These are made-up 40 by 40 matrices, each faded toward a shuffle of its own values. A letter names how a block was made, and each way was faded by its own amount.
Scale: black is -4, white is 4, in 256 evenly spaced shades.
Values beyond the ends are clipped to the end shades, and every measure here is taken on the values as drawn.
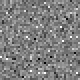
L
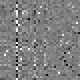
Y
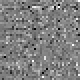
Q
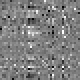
Y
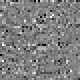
Q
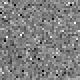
L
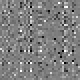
Y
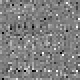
Q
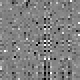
Y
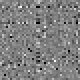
Q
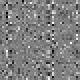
Y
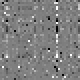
Y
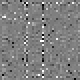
Y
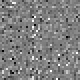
Q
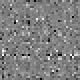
Q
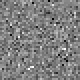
L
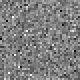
L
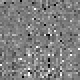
Q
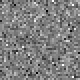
L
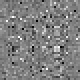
Q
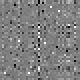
Y
